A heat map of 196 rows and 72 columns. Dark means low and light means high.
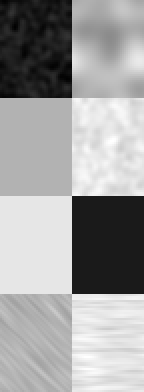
It is made of 4 by 2 panels. Panel 1,1: very low, blotchy, faint in contrast. Panel 1,2: high, smooth. Panel 2,1: high, flat. Panel 2,2: very high, blotchy, faint in contrast. Panel 3,1: very high, flat. Panel 3,2: very low, flat. Panel 4,1: high, slanting down to the right, faint in contrast. Panel 4,2: very high, streaked across, faint in contrast.
